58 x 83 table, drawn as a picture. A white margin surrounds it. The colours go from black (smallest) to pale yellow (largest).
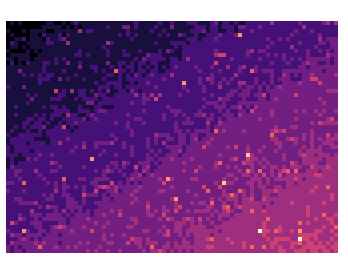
There is an overall slope up to the bottom right. The grain is fine, like static. The bottom right is the ninth with the highest average. No regular stripes run through it. Overall the values sit about 30% of the way up the scale. The halves do not mirror each other. No row or column stands out.
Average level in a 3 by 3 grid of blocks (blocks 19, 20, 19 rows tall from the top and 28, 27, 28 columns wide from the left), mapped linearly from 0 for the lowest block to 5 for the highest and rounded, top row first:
012
124
345
